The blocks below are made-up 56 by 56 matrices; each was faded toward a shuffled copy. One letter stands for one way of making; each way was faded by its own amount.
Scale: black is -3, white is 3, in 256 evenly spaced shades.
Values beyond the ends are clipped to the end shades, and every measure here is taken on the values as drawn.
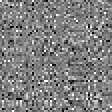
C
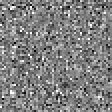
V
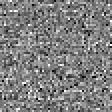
V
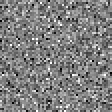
V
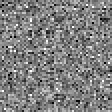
V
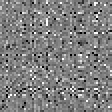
C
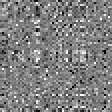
C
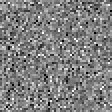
V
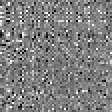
C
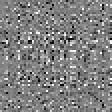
C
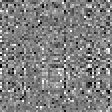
C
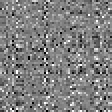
C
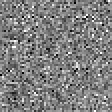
V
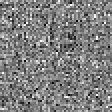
V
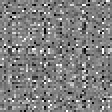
C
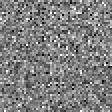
V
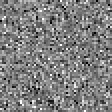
V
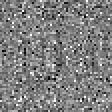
V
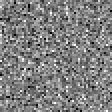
V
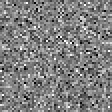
V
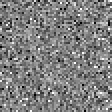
V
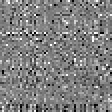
C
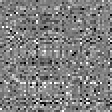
C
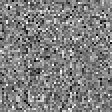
V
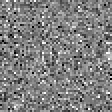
V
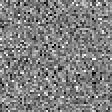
V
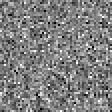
V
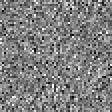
V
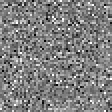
V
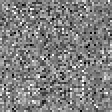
V
